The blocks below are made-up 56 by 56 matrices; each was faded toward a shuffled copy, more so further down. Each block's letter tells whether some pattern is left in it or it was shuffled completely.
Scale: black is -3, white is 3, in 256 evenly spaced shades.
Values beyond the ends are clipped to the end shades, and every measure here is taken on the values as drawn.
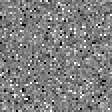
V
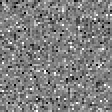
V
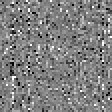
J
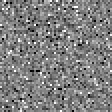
V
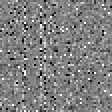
J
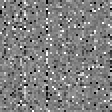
J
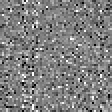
J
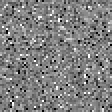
V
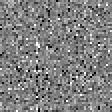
J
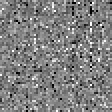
J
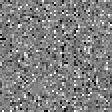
J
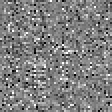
J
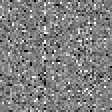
J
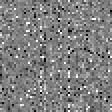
J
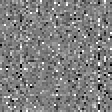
J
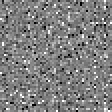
J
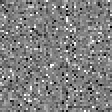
J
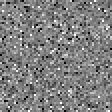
V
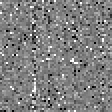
J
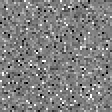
V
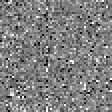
J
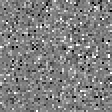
V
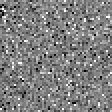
V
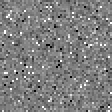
V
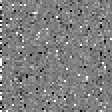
J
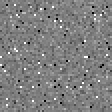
V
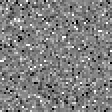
V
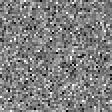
V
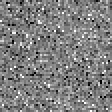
V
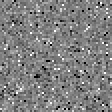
V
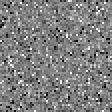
V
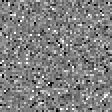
V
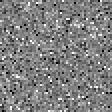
V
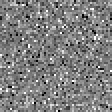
V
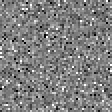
V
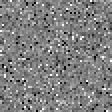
V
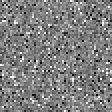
V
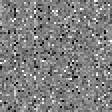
J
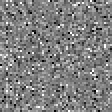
J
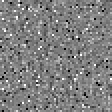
V
